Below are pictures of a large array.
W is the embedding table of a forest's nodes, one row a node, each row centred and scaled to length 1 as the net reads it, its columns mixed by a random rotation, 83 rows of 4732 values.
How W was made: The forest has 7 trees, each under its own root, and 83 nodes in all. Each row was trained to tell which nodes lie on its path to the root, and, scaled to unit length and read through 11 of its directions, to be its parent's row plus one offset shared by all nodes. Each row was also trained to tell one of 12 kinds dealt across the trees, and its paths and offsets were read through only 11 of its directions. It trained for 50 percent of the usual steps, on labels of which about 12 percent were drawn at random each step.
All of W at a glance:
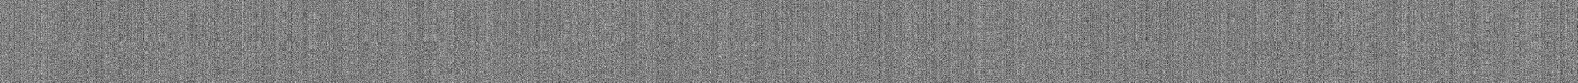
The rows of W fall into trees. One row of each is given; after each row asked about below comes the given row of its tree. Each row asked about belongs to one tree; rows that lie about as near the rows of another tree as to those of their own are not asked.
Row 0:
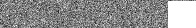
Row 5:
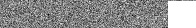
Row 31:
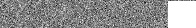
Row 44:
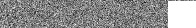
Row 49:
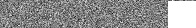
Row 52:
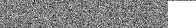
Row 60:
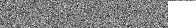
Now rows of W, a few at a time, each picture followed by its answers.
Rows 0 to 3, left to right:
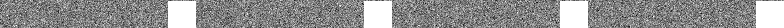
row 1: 52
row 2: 31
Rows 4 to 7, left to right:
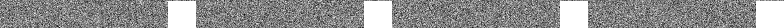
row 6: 60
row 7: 60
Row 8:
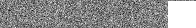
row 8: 60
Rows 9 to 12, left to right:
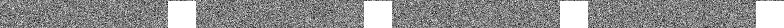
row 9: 5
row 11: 0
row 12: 44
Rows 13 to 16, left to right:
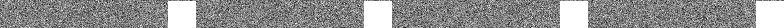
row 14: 31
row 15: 31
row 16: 31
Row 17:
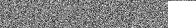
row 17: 31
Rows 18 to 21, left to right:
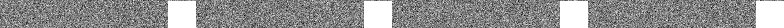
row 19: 60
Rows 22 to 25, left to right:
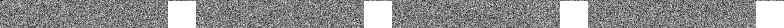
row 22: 0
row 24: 44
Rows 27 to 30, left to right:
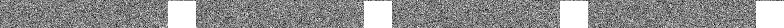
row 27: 31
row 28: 52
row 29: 31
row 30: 0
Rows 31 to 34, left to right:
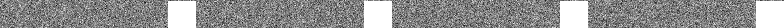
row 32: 52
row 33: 31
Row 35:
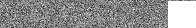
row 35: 60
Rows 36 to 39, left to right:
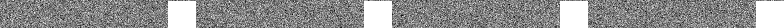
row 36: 52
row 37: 60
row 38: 5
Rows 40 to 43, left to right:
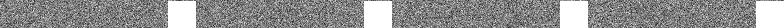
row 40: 5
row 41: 31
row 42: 44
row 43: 44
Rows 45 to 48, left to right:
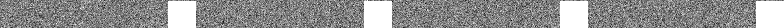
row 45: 44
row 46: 52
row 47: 31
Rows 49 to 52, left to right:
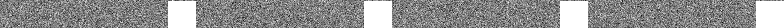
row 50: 49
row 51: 0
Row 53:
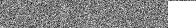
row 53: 0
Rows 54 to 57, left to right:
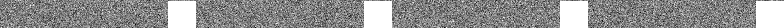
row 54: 44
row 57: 5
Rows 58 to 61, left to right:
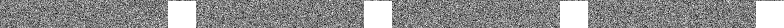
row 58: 5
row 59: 49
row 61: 60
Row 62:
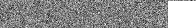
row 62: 31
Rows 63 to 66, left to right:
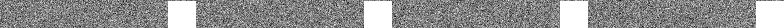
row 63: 60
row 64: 0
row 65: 60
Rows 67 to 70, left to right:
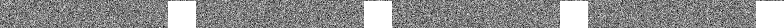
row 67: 60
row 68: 0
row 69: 5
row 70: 52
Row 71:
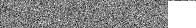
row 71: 5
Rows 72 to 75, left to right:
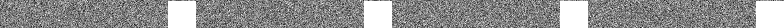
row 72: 5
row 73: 5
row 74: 60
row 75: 44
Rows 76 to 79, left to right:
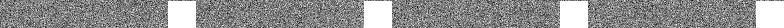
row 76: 52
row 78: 60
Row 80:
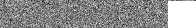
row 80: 31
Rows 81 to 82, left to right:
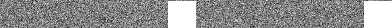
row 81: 0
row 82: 0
